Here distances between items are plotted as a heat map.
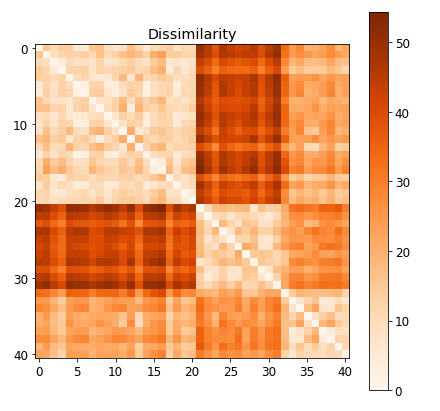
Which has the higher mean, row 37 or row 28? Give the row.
28
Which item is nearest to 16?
15
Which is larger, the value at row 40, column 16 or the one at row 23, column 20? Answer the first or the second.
the second
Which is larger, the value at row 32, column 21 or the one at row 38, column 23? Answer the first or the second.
the second
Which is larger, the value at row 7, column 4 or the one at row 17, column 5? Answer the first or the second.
the second
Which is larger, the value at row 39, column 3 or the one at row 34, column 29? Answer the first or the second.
the second
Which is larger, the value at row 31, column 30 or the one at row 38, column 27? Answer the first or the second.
the second
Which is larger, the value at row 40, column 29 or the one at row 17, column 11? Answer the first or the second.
the first
